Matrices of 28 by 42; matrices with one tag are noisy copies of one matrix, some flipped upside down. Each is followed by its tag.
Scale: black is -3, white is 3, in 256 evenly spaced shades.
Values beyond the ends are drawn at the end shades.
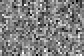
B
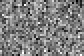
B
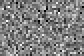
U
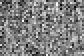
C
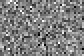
U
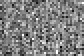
C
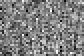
C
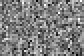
B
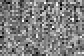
C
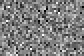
U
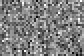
B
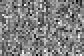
B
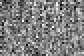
C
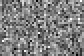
B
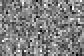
B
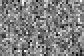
B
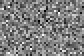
U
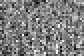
C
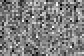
C
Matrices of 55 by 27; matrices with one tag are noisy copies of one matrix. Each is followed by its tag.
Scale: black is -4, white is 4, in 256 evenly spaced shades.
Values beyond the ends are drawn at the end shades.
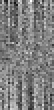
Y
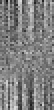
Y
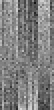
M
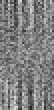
Y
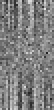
Y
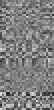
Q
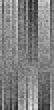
M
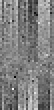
M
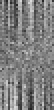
Y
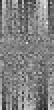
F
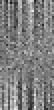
Y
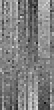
M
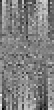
F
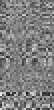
Q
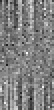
Y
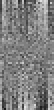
F
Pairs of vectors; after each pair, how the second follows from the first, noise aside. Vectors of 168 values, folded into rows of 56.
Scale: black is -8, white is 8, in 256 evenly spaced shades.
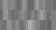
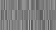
sign-scrambled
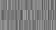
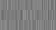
shrunk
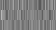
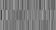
sign-scrambled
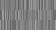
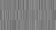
shrunk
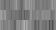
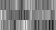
scaled up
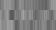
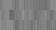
shrunk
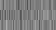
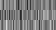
scaled up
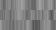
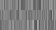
sign-scrambled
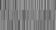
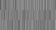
shrunk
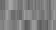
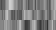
scaled up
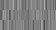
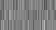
sign-scrambled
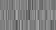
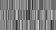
scaled up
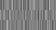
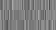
sign-scrambled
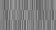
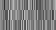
scaled up
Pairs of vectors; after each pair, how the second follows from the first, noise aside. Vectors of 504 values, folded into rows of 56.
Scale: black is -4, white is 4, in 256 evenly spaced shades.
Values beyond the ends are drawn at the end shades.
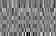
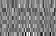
negated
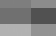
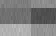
copied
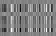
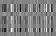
copied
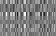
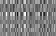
copied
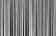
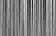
reversed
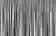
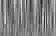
reversed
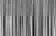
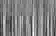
negated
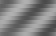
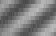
negated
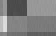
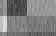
copied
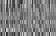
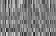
negated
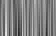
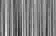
copied
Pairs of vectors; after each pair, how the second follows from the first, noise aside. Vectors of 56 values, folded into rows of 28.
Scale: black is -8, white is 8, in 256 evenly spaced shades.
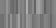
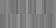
shrunk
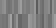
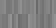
shrunk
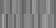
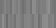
shrunk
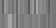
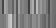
scaled up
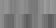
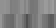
copied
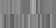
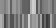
scaled up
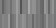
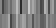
scaled up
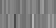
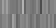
reversed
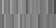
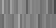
copied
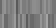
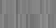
shrunk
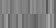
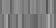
copied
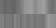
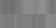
shrunk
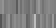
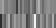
scaled up
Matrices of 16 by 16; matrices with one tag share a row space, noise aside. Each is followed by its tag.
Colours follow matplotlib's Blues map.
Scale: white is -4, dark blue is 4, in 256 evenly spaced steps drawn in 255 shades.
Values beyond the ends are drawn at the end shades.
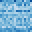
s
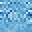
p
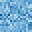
p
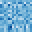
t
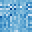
p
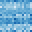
s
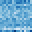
s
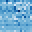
s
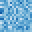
t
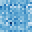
p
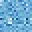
t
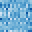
p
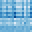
s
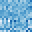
p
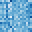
p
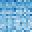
s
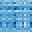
s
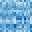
s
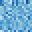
t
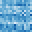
s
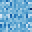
p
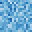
t
